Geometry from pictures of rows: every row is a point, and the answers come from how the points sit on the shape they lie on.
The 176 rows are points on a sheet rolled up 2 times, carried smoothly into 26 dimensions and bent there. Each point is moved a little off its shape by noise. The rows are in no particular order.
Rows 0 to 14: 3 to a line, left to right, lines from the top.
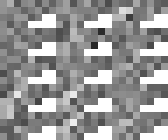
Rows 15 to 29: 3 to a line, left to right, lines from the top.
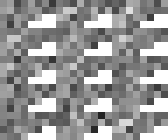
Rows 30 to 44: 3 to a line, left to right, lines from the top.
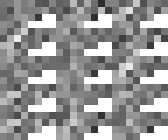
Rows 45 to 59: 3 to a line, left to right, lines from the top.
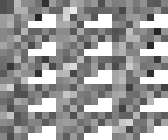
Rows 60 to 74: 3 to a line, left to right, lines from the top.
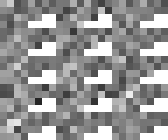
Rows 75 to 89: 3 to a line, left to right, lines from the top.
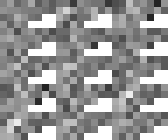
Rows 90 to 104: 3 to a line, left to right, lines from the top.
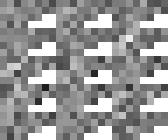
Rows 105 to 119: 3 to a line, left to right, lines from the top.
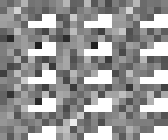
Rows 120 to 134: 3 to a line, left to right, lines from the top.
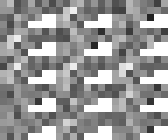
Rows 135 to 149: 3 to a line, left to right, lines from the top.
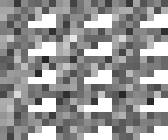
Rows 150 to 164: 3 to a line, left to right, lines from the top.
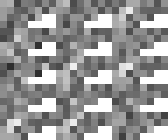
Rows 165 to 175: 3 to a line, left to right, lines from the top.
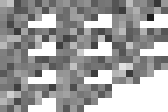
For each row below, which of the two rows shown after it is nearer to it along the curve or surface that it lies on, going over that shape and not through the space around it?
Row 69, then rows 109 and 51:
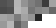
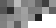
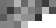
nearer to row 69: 109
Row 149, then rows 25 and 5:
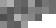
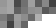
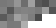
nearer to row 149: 5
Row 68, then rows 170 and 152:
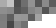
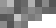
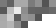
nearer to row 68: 170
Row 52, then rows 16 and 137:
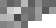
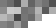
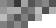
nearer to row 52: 16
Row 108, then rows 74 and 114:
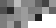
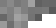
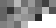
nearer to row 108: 114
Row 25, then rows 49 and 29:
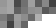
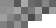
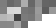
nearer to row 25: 29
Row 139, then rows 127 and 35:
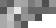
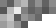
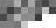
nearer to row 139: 127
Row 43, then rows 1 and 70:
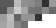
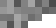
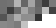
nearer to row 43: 70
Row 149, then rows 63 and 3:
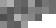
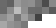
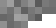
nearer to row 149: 63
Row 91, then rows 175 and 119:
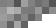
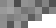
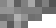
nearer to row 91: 175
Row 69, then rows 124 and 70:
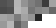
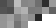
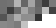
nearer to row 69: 124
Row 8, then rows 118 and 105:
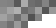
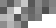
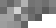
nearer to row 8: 105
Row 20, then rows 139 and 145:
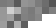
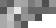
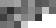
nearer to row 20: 139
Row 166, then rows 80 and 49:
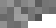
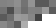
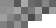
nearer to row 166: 49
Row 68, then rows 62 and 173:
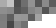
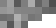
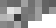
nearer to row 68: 173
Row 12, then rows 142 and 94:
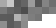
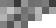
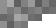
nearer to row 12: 142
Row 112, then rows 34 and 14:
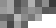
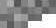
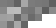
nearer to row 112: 14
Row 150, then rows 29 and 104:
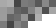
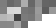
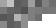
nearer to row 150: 104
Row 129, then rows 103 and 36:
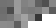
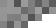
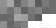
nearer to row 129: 103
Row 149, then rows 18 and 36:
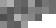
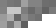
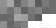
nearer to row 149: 18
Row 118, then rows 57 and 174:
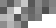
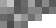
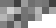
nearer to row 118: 174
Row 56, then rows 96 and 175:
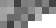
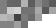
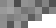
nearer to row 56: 96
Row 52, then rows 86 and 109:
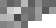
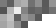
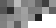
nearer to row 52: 86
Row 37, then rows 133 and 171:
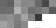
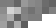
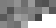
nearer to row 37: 171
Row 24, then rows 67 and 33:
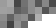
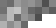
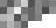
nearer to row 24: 33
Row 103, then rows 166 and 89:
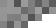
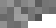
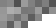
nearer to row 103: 89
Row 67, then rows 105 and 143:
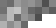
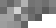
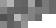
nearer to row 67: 105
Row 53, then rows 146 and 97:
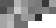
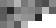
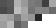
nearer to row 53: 97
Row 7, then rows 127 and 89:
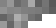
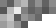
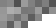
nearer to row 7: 89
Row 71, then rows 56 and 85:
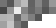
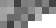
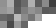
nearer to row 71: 56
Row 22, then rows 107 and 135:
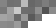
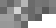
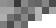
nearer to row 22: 107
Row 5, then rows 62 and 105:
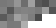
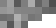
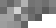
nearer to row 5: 105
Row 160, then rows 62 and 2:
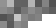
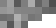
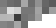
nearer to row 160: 2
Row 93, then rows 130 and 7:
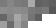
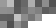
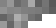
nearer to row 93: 7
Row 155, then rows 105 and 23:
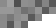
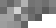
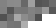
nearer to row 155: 105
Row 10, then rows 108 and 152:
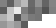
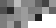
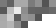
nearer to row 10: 152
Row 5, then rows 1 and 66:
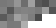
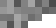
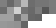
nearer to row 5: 66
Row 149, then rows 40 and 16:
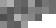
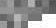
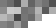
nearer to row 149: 16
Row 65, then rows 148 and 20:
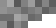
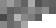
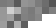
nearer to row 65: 20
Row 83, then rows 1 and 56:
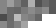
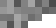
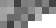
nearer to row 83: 56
